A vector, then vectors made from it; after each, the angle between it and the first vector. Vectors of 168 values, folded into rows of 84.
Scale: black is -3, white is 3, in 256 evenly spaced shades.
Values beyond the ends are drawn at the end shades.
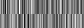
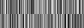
nearly opposite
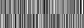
partly aligned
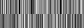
nearly opposite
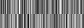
nearly parallel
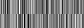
nearly parallel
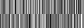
orthogonal
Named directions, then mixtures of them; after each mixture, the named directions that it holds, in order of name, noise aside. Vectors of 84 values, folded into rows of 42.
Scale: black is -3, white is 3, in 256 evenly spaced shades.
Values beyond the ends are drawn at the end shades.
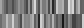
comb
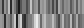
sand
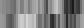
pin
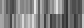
comb, pin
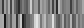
sand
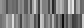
comb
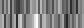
pin, sand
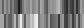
pin, sand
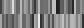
comb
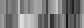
pin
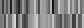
comb, sand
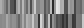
comb, pin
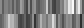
comb, pin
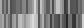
comb, pin, sand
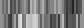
pin, sand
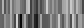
pin, sand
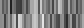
comb, pin, sand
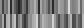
comb, sand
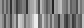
comb, pin, sand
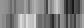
pin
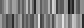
comb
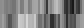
pin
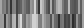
comb, pin, sand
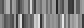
comb, sand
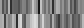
comb, pin, sand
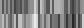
comb, pin, sand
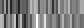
sand
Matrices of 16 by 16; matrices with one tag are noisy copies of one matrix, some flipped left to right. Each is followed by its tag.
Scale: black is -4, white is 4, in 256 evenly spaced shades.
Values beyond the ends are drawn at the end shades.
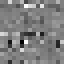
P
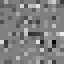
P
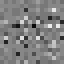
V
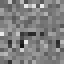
P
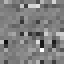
P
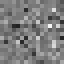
V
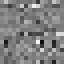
P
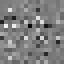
V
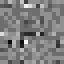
P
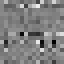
P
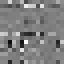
P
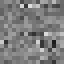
P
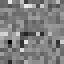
P
